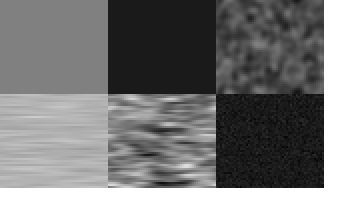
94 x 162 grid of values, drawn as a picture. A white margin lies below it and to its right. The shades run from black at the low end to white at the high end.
It is made of 2 by 3 panels. Panel 1,1: middling, flat. Panel 1,2: very low, flat. Panel 1,3: low, blotchy. Panel 2,1: high, streaked across, faint in contrast. Panel 2,2: middling, streaked across, strong in contrast. Panel 2,3: very low, fine-grained, faint in contrast.
